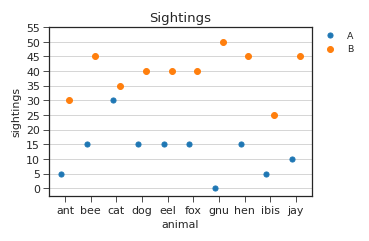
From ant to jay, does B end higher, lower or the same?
higher
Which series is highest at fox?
B
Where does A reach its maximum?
cat
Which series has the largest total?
B
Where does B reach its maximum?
gnu
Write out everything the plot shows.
Title: Sightings
x-axis: animal, ticks ant bee cat dog eel fox gnu hen ibis jay
y-axis: sightings, ticks 0 5 10 15 20 25 30 35 40 45 50 55
Legend: A, B
Values:
A: 5 15 30 15 15 15 0 15 5 10
B: 30 45 35 40 40 40 50 45 25 45
